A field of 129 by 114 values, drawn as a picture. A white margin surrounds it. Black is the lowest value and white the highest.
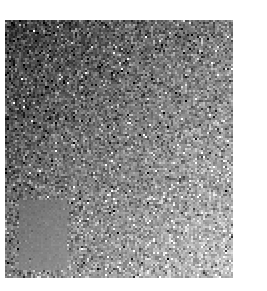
Calmest part: bottom left. Slope: up to the bottom right. Odd patch: calmer, in the bottom left. Grain: fine. Ninth with the highest average: bottom right.
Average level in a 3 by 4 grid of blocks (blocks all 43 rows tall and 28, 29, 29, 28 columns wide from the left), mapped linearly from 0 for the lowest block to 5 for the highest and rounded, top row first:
0 1 2 3 / 1 2 3 4 / 2 3 4 5
